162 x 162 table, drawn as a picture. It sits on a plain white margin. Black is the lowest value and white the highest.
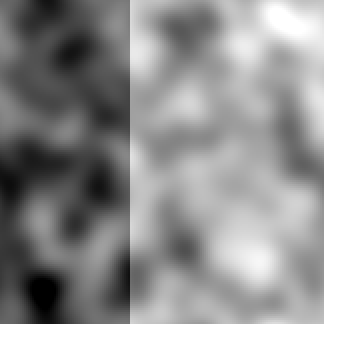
The right part is higher, past a seam about 40% of the way across. There are no lone odd cells. The top right is the ninth with the highest average.
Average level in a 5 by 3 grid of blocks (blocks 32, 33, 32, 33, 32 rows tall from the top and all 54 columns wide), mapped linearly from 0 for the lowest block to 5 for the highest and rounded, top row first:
035
134
033
134
034
